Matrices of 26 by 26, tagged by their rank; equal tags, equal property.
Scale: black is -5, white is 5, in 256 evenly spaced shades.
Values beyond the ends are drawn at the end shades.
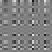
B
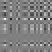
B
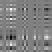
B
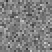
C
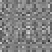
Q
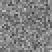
C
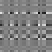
B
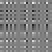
B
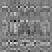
Q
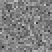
C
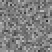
C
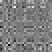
Q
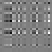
B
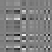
B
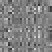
Q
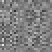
Q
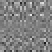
Q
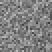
C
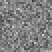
C
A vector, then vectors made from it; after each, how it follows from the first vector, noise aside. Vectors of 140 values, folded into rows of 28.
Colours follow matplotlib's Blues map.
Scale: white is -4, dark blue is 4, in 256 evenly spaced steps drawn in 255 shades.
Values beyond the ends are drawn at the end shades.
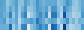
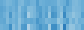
shrunk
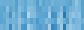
shrunk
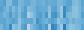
shrunk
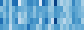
wrapped around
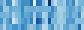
wrapped around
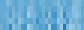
shrunk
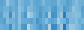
shrunk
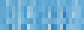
shrunk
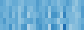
shrunk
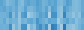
shrunk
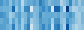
wrapped around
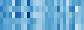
wrapped around
